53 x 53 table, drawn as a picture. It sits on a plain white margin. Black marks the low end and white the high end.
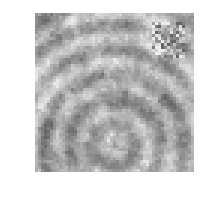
The field is mottled with small blotches. Concentric rings centre on the bottom middle. In the top right lies a patch that is rougher than the rest. Values change most from cell to cell in the top right.
